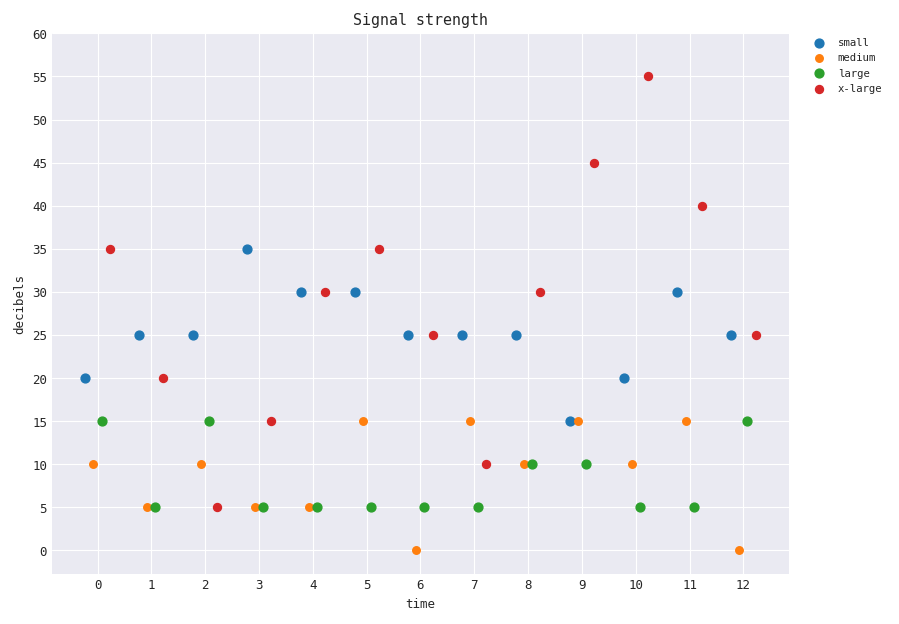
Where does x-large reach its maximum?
10
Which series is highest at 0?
x-large
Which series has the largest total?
x-large
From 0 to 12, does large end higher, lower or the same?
the same
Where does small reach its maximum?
3
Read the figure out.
Title: Signal strength
x-axis: time, ticks 0 1 2 3 4 5 6 7 8 9 10 11 12
y-axis: decibels, ticks 0 5 10 15 20 25 30 35 40 45 50 55 60
Legend: small, medium, large, x-large
Values:
small: 20 25 25 35 30 30 25 25 25 15 20 30 25
medium: 10 5 10 5 5 15 0 15 10 15 10 15 0
large: 15 5 15 5 5 5 5 5 10 10 5 5 15
x-large: 35 20 5 15 30 35 25 10 30 45 55 40 25
